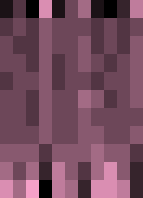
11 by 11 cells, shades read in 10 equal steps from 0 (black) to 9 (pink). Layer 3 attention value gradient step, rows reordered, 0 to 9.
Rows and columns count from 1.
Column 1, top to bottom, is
1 3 4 4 3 4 4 4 5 6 8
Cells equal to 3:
21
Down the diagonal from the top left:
1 4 3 5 3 4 5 5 5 5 2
